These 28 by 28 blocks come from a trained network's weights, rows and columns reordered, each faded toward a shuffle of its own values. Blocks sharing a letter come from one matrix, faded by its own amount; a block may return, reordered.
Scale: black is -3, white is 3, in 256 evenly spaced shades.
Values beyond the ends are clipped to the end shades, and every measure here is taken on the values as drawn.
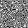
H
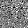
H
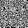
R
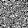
R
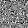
H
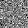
R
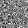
H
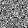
R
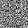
R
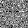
H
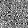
H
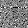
H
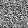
R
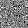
H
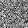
R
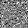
H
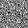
H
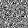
H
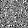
H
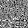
H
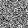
R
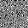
H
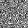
R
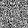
R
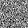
R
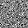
H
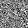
R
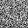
R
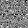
H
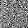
H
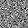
H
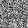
R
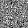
R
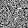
H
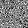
H
